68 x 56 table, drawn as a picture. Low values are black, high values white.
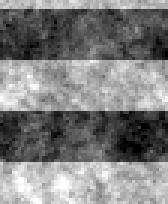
Ninth with the highest average: bottom middle. Stripes: horizontal, repeating 2 times. Average level on the scale: 50%.
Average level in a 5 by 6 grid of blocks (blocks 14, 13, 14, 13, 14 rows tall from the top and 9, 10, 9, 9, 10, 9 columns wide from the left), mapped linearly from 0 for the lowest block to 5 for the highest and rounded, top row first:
2 2 2 2 2 2 | 2 2 3 3 3 2 | 4 3 3 3 3 3 | 1 1 1 2 0 0 | 5 5 5 4 4 4
